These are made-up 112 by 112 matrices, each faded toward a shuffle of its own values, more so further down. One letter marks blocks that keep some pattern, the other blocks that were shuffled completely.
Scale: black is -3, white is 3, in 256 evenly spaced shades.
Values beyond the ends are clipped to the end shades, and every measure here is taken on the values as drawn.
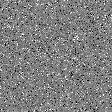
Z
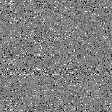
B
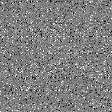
B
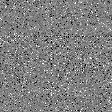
B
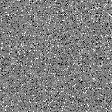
B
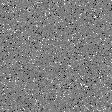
Z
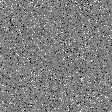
Z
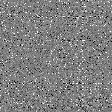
B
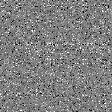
B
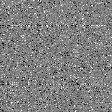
B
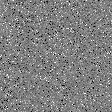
Z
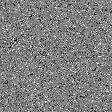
Z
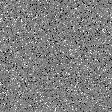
Z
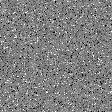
Z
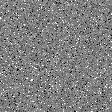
Z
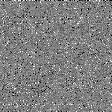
B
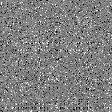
B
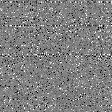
B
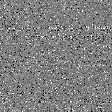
B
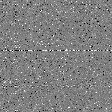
B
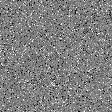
Z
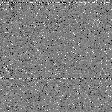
B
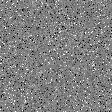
Z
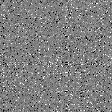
B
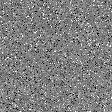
Z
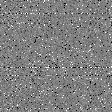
B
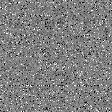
B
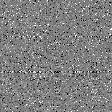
B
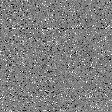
B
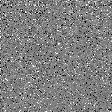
B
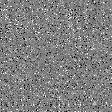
B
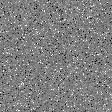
Z
